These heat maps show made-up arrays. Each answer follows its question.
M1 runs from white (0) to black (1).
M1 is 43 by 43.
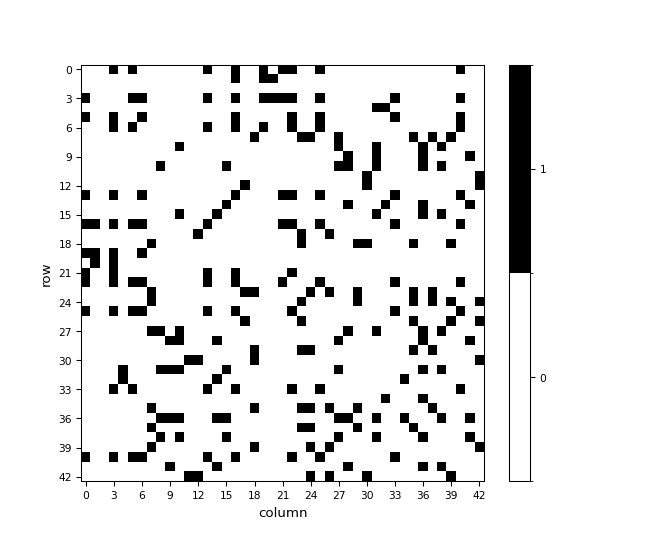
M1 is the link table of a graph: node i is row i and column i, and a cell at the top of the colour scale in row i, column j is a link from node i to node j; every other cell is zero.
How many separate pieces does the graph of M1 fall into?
3
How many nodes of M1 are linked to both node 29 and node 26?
2
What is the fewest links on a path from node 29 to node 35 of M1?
1
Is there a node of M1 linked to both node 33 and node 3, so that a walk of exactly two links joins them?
yes
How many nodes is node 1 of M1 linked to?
3
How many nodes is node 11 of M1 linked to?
2
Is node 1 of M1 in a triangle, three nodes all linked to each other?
no
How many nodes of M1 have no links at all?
1
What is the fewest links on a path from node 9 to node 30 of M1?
5
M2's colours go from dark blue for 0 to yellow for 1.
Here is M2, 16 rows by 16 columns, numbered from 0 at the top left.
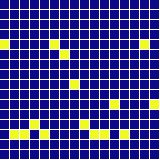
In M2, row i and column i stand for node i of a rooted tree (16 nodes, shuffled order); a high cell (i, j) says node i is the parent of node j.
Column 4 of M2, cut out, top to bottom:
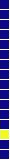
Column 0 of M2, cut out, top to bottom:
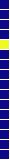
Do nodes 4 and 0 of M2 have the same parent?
no
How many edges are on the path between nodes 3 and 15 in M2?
4
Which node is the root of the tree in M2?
13
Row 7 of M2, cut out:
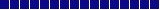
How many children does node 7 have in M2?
0
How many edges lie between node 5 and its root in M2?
2
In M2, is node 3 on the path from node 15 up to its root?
no
